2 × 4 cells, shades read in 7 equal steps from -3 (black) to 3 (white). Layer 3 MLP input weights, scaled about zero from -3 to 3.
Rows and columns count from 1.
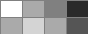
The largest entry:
3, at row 1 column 1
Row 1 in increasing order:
-2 0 1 3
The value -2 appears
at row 1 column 4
